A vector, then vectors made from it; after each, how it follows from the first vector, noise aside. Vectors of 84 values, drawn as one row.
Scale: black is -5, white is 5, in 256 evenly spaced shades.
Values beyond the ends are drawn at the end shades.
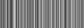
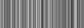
wrapped around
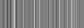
partly zeroed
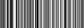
scaled up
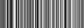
scaled up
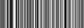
scaled up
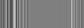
partly zeroed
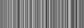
reversed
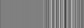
partly zeroed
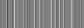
partly zeroed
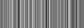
reversed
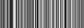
scaled up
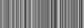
wrapped around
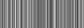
wrapped around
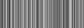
wrapped around
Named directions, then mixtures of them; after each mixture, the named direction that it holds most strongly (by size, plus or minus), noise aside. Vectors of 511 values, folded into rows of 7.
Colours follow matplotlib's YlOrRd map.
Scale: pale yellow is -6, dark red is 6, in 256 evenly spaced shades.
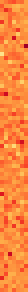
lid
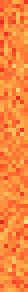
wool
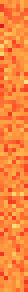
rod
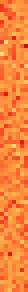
lid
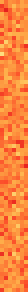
rod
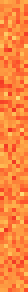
wool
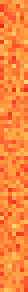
rod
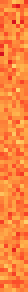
wool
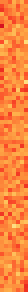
rod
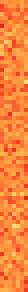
rod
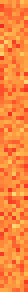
rod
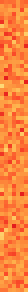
rod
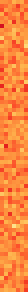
rod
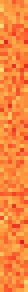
rod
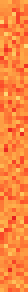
wool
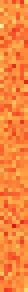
rod
